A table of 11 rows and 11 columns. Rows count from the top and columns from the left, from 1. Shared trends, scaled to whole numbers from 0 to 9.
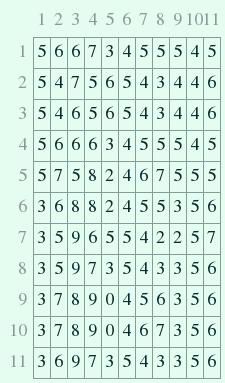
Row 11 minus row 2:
-2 2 2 2 -3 0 0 0 -1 1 0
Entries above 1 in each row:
11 11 11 11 11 11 11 11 10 10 11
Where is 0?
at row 9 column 5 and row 10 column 5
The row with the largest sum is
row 5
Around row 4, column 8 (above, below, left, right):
3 7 5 5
